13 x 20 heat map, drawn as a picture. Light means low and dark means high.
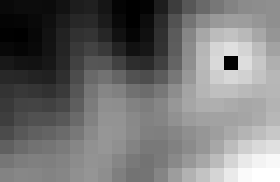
The bottom right is the ninth with the lowest average. A single lone cell is far higher than the cells round it. Neither half mirrors the other. The texture is blotchy. Values rise toward the top left.
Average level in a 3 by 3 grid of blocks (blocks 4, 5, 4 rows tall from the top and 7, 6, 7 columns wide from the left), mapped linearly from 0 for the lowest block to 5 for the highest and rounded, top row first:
551 / 421 / 220
